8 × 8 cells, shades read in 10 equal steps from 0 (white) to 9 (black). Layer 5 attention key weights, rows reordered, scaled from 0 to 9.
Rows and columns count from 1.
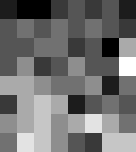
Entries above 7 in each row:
4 0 1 0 1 1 0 0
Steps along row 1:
up same down down up down up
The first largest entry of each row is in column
2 8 7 3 7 5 8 6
